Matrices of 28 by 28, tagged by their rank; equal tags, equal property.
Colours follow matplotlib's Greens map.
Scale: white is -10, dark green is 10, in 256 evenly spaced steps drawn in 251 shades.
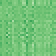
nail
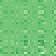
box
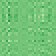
box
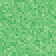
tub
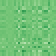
box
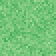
tub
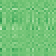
box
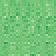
nail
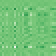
box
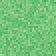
tub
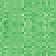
nail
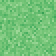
tub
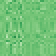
nail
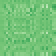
nail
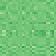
nail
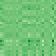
box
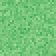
tub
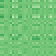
box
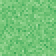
tub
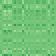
box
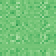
nail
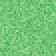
tub
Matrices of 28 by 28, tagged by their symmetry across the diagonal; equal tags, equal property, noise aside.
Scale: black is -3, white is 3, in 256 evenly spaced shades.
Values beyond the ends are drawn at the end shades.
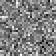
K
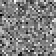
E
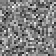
E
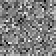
K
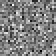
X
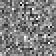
X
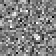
K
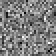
X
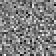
E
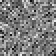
K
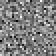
E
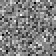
K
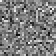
X
